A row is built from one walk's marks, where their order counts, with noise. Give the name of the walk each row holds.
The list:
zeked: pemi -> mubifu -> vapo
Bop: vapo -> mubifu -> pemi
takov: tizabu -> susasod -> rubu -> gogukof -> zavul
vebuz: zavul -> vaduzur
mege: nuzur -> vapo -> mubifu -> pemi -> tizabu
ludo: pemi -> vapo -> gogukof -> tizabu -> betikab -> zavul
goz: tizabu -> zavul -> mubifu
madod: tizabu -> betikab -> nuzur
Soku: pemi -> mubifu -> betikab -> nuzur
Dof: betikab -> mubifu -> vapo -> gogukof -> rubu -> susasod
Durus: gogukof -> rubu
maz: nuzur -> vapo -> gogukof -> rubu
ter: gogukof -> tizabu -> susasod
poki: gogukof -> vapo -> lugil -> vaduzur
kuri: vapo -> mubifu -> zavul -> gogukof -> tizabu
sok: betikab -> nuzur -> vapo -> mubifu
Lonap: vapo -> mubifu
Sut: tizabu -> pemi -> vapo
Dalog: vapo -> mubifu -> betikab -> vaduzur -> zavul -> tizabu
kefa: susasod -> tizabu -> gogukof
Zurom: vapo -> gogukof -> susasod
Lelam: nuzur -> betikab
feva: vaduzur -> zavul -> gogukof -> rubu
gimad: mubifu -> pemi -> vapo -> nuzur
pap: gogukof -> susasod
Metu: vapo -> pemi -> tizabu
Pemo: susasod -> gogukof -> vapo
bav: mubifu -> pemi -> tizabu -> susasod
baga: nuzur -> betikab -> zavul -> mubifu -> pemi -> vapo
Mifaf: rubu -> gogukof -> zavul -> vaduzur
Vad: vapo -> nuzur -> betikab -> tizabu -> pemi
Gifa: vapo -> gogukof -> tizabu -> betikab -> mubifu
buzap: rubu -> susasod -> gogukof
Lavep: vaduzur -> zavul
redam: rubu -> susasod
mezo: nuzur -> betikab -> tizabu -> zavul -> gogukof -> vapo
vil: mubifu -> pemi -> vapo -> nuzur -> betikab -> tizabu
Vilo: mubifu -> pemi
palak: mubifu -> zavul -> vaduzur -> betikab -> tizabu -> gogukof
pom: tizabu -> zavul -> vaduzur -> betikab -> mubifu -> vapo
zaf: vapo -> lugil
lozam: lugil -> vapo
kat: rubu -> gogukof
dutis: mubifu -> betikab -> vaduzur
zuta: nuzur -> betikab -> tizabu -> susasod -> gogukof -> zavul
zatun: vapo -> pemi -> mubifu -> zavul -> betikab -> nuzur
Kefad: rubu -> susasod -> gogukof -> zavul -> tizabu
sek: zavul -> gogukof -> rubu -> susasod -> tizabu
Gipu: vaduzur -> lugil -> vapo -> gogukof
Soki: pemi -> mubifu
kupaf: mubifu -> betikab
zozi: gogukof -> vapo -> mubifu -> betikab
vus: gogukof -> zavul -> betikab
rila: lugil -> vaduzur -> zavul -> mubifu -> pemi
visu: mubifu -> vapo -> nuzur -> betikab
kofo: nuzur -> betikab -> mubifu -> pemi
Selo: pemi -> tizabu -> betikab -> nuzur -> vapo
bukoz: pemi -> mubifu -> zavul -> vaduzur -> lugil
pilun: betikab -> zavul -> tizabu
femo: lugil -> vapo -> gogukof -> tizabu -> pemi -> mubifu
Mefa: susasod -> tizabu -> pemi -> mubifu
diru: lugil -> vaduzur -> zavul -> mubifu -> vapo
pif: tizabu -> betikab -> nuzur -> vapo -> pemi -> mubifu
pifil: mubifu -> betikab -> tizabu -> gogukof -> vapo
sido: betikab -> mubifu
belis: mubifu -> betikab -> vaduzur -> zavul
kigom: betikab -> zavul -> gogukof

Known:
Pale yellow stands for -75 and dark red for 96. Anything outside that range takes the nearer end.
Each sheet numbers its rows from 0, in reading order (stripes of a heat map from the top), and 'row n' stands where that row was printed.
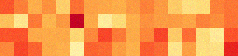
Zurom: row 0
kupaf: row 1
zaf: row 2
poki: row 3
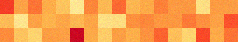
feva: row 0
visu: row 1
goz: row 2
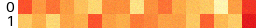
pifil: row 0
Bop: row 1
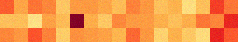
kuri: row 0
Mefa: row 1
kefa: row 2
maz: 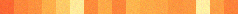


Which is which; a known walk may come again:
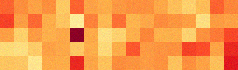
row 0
pap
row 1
feva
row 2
Gifa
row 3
Soku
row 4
pif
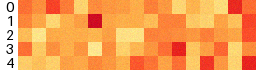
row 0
kefa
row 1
Lonap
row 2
visu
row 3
belis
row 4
rila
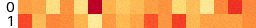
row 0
bav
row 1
zuta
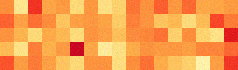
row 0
vus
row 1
kuri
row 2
baga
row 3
kupaf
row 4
pifil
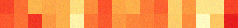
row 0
lozam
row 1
Gipu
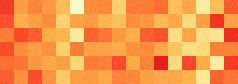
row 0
mezo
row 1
Kefad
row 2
poki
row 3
Zurom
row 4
bukoz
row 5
buzap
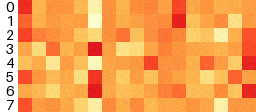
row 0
takov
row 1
Lavep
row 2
Pemo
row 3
zozi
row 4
gimad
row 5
Dof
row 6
sok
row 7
maz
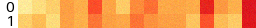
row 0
kofo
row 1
Bop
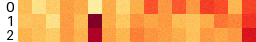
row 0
zatun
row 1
Mefa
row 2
femo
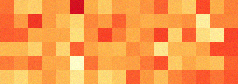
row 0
goz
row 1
kat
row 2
zaf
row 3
mege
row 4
Mifaf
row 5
madod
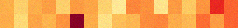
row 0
vil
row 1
sido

